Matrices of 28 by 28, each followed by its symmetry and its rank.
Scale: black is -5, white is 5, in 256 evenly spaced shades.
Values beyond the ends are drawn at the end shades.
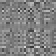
neither, rank three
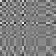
symmetric, rank two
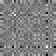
symmetric, rank three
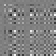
symmetric, rank two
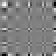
symmetric, rank one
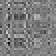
neither, rank three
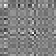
symmetric, rank two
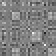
symmetric, rank three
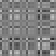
symmetric, rank one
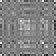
symmetric, rank three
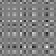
symmetric, rank one
